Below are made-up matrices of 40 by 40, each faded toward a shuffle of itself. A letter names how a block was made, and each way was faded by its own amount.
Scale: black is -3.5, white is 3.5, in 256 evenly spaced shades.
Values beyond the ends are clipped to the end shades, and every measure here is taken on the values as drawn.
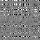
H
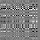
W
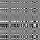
W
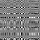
W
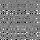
H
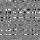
H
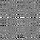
H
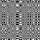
W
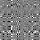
H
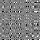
H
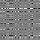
W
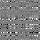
H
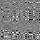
H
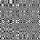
H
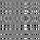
W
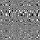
H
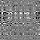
H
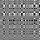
W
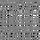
H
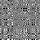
H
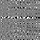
H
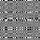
W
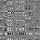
H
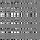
W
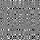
H
